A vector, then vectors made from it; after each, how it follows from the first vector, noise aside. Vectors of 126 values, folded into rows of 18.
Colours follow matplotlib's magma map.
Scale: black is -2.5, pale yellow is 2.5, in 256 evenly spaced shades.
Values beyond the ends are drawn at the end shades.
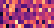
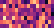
reversed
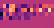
partly zeroed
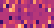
partly zeroed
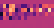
partly zeroed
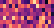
reversed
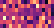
reversed
